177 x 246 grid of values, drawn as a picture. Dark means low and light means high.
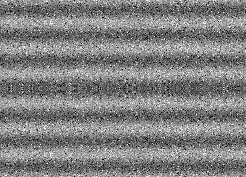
Stripes: horizontal, repeating 7 times. Histogram: bell-shaped. Mirror symmetry: top to bottom. Seam: none. Odd rows or columns: none. Slope: none.
